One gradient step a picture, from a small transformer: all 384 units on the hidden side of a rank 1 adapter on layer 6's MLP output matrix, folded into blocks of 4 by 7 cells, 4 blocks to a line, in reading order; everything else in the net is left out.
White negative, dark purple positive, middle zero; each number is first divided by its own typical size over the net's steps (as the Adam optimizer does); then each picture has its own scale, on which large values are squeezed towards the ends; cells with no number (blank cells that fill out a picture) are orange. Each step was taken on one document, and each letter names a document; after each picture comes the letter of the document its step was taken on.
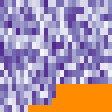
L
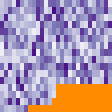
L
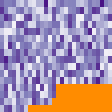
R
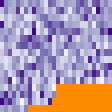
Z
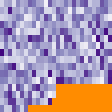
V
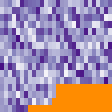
L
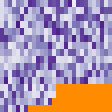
R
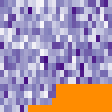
L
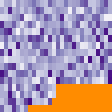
V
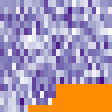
Z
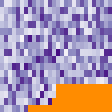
R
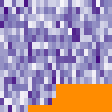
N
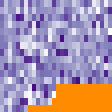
Z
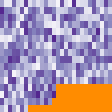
N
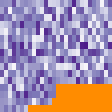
L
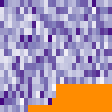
Z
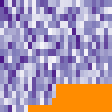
N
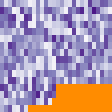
N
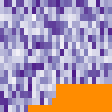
N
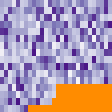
L
